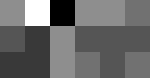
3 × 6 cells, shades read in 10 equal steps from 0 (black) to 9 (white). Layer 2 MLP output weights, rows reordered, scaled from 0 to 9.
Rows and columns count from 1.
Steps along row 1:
up down up same down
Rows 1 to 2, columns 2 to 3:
9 0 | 2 5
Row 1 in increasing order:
0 4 5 5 5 9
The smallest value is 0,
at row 1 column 3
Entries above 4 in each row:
4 1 1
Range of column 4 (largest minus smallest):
2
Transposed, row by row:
5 3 2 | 9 2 2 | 0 5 5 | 5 3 4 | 5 3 3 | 4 3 4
